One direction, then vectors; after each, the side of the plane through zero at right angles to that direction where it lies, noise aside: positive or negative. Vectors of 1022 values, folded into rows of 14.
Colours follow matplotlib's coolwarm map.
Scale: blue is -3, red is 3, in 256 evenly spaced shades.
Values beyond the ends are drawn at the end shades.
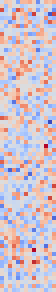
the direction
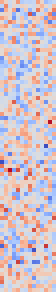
negative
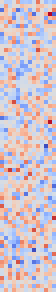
negative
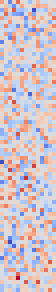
negative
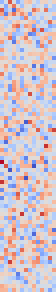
positive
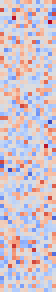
positive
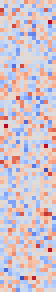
positive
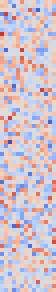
positive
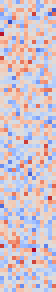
positive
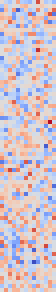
negative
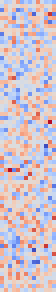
negative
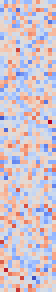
negative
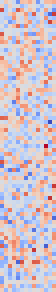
positive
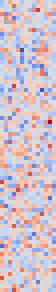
negative
